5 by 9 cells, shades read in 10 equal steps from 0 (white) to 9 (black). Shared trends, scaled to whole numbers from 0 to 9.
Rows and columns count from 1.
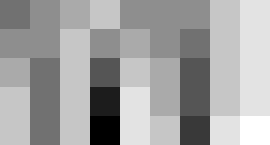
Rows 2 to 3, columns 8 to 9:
2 1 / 2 1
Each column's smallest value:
2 4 2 2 1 2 4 1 0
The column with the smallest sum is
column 9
